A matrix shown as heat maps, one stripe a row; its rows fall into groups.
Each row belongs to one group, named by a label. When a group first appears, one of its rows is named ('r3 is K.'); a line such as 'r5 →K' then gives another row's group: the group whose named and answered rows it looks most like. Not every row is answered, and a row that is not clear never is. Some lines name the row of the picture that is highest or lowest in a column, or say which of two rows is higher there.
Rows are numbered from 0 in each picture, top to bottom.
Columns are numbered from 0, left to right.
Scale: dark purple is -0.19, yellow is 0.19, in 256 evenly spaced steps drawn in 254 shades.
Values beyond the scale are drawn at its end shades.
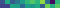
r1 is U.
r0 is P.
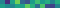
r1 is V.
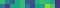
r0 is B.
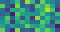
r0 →V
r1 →B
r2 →B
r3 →P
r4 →B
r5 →P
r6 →V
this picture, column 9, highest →2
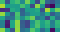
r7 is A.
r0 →V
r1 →A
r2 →U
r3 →A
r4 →V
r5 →U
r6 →U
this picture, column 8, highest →0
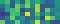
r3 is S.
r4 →U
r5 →A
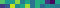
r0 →A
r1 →S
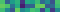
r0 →A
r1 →A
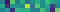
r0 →U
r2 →P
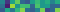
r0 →U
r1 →S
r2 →P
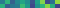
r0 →P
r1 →B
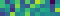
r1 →A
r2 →P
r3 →S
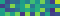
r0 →P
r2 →P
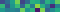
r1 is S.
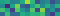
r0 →V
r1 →U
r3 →P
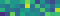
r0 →V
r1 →S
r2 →P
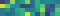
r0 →S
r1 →A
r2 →P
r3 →V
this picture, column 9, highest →0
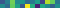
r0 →U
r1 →V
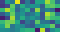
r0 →B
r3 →U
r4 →U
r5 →A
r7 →V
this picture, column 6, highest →7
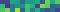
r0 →U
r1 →V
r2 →A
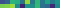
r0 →S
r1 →A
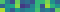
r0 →B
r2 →A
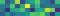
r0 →A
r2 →B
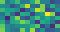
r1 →V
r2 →A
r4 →U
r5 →V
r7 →V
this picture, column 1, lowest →4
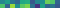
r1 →V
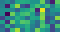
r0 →P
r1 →U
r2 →V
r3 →V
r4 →P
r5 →V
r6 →P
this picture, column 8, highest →2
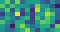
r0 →A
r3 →B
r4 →B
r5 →B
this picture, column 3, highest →3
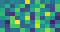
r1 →P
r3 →B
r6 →U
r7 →B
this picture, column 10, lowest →5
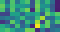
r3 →U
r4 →P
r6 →B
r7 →V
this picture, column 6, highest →7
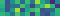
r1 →B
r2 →A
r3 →A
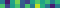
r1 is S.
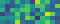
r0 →B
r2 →V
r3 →B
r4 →V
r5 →B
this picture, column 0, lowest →3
